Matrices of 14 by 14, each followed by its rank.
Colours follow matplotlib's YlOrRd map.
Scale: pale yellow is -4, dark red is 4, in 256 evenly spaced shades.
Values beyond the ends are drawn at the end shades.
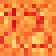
three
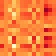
two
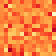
three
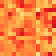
three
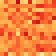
three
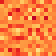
three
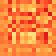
two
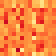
three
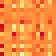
two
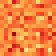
three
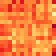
three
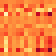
two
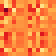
two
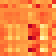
two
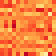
three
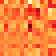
two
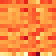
two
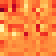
two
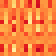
two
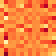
two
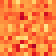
three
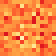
three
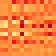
two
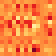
two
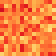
three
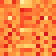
three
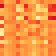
three
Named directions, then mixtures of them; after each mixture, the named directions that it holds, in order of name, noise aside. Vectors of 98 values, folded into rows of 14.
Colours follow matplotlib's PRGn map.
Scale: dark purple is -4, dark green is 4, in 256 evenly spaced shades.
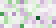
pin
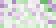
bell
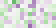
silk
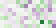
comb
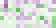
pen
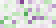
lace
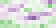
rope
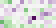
lace, pin, rope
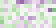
bell, lace, pen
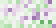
comb, rope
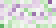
bell, rope, silk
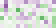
pen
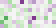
lace, pen, pin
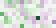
pin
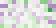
bell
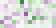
lace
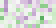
comb, pen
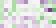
bell, pen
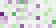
comb, pin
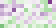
bell, rope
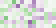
lace, silk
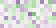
bell, comb, silk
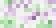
comb, pin, rope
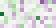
bell, pin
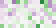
bell, comb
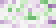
bell, rope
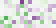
comb, lace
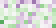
lace, pen, silk
